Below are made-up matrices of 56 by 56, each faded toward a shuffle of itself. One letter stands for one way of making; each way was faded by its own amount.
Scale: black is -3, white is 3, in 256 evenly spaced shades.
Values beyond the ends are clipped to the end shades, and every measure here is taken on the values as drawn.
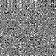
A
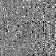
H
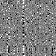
H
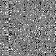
H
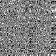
A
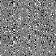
H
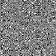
A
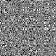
A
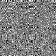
A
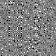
H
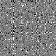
H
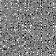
H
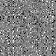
H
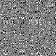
A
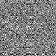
A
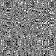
A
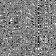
H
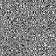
A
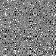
H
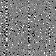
H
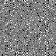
H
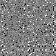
H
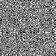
A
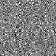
A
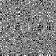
A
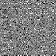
A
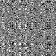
A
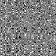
A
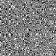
A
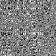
A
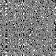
H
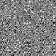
A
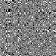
H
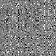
H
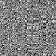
A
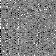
H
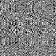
A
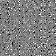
H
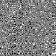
A
